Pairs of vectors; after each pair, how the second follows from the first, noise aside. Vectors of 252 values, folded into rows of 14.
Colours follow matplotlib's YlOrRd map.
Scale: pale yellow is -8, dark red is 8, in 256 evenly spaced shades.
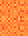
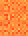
reversed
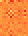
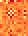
scaled up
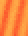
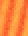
reversed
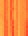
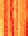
scaled up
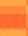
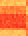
scaled up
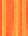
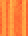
reversed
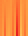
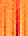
scaled up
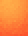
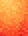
scaled up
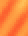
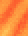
reversed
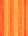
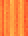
reversed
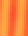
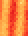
scaled up
